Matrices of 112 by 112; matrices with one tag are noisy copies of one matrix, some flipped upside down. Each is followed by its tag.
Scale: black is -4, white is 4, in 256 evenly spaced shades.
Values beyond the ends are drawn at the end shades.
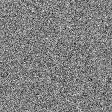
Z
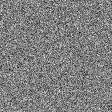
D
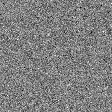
Z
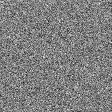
D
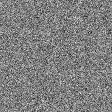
Z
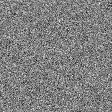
D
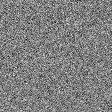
D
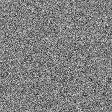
Z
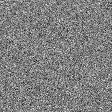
D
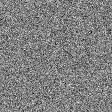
Z
